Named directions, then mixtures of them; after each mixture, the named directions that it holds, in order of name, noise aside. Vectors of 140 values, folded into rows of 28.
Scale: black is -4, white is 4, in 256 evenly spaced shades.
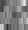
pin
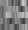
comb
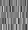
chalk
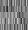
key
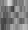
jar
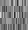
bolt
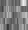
comb, pin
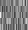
bolt, chalk, pin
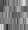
pin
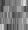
pin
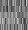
key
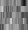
comb, pin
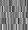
chalk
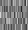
bolt, chalk, key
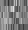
bolt, jar, key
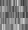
bolt, chalk, comb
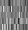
chalk, jar, key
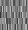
bolt, chalk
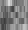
jar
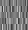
chalk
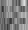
comb, jar, pin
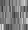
chalk, pin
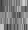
key, pin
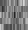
bolt, pin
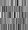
bolt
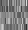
chalk, key, pin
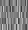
chalk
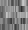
comb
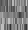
comb, key, pin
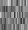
bolt, jar, key
